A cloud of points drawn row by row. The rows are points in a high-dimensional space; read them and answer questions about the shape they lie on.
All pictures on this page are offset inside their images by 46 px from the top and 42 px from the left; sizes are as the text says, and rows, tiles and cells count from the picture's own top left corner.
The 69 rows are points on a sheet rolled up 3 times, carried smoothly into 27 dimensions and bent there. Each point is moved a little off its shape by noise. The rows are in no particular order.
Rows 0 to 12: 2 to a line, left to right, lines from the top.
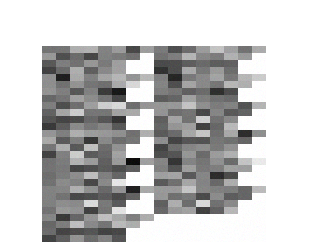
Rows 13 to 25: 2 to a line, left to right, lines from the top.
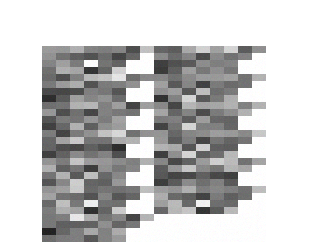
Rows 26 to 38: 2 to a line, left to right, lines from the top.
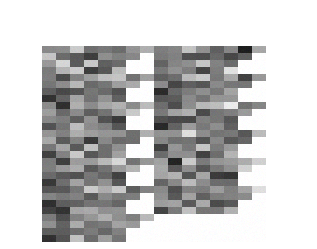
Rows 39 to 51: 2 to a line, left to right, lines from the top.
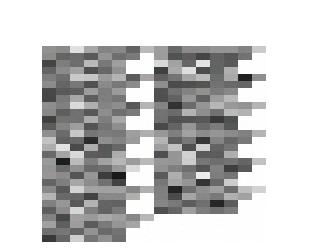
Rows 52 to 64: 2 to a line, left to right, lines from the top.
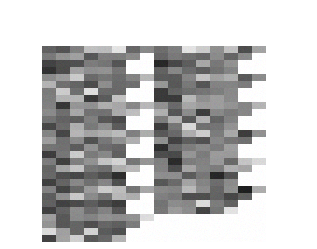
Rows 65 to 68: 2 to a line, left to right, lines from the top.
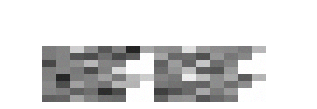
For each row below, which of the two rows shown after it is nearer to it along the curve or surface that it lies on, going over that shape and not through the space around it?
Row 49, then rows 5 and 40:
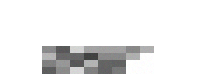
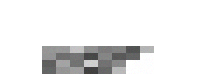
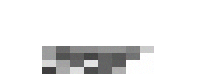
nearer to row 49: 5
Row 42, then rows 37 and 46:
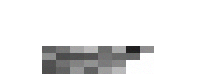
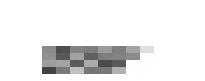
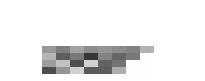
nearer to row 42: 46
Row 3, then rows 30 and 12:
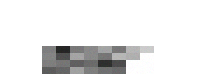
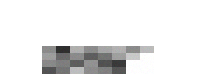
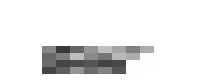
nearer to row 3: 12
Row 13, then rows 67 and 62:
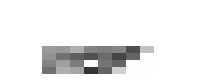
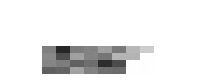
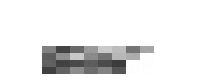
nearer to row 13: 67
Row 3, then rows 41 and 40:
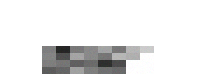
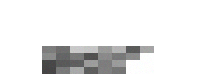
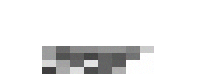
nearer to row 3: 40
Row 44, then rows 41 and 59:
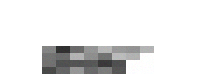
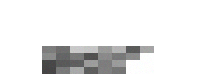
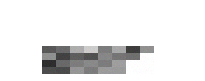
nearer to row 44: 59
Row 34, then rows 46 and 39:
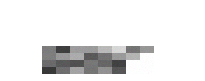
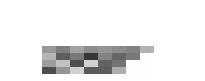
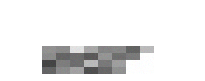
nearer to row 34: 46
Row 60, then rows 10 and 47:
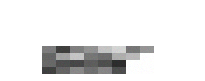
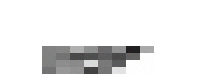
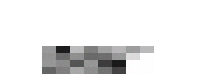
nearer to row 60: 47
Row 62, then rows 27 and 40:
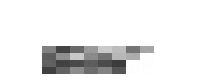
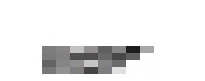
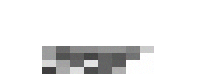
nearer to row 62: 40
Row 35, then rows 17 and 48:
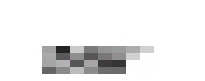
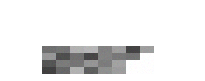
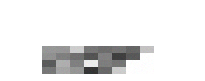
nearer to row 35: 48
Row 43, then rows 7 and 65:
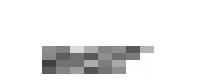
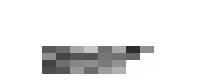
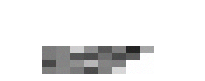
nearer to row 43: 7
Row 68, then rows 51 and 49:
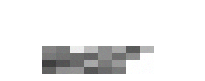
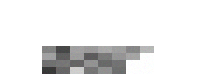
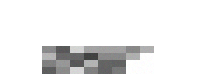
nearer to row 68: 49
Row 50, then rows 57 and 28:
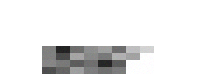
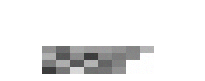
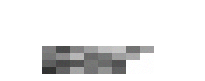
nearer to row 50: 28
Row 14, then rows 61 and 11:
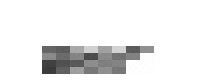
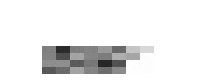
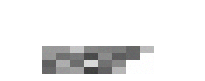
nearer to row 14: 11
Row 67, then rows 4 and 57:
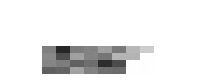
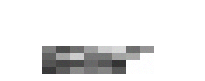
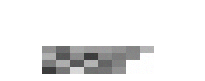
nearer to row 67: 4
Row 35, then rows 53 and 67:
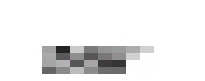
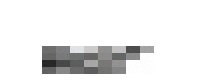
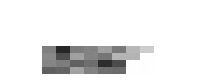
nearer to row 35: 67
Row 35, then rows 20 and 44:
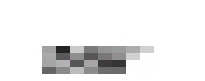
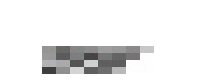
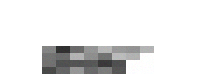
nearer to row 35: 44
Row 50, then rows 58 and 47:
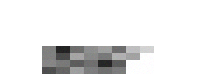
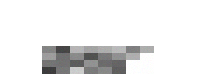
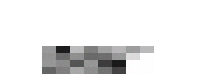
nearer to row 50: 47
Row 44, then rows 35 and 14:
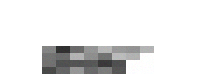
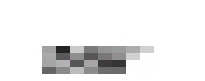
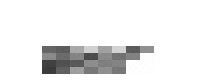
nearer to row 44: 35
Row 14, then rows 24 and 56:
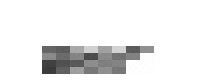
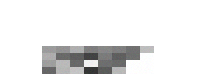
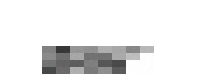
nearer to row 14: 56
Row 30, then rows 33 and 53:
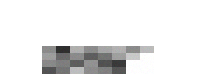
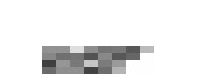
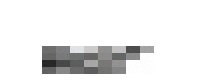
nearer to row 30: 33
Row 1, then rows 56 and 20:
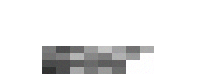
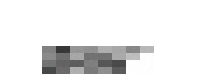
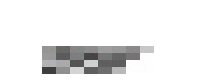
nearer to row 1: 56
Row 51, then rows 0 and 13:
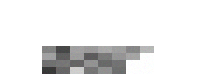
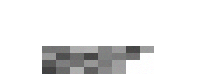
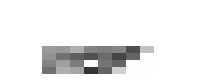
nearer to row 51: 0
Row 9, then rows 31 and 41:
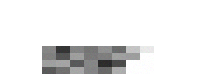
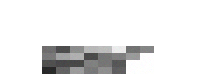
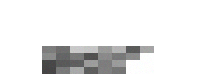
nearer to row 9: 31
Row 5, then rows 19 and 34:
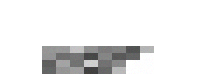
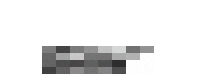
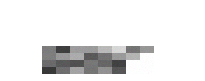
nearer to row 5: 34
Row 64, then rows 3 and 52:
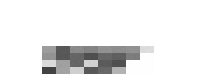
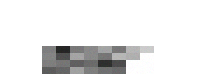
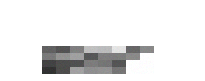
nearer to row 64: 3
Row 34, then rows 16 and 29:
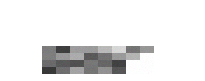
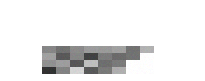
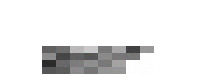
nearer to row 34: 29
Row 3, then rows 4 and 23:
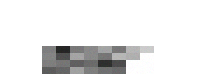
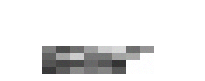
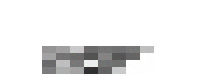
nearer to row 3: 4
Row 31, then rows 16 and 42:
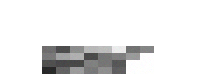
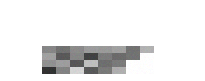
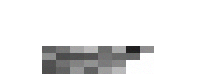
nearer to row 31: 42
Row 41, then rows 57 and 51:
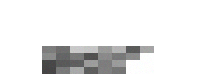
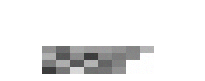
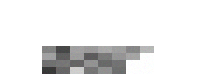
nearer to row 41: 57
